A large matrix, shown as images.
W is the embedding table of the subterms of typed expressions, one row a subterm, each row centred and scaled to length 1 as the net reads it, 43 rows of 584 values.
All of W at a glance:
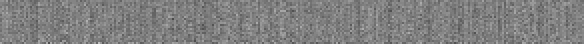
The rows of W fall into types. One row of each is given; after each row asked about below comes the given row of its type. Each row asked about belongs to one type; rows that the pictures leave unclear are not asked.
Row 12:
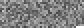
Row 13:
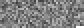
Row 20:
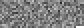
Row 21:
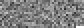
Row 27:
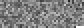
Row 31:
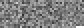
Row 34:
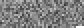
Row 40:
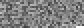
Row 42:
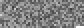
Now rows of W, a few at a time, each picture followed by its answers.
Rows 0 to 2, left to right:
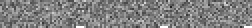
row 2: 27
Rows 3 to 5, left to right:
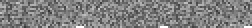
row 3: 40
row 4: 42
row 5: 40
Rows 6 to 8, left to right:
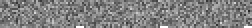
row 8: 42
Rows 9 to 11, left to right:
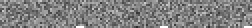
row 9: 12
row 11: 42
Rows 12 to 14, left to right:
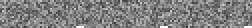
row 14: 31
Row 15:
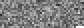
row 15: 34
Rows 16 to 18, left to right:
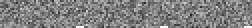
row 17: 31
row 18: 34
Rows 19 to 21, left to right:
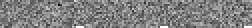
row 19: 13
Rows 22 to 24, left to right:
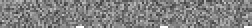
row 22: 34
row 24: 13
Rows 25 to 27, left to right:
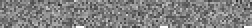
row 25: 13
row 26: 21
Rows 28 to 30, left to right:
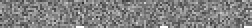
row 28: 40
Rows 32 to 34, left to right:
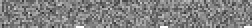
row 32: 40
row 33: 13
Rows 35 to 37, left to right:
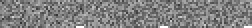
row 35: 20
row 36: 42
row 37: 21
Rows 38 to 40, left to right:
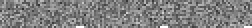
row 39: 12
